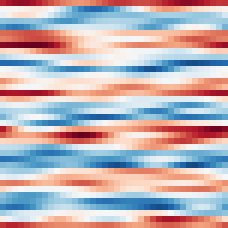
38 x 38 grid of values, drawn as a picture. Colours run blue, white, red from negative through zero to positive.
No overall slope runs across the table. Stripes running across repeat 5 times from top to bottom. Streaks run across, left to right. On average the colour sits 50% of the way up the scale.
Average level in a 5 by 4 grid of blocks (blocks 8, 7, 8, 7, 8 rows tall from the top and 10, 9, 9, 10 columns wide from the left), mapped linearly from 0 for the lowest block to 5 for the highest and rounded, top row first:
5 2 3 5 / 2 3 2 2 / 3 3 3 4 / 0 2 3 2 / 2 3 2 3
